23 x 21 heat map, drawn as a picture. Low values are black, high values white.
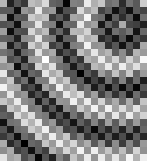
There is no seam. Concentric rings centre on the top right. The halves do not mirror each other. There is no overall slope.
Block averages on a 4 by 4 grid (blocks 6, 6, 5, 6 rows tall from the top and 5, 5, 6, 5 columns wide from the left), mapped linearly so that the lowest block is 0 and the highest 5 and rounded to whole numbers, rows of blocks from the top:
2340 | 2434 | 5253 | 2433
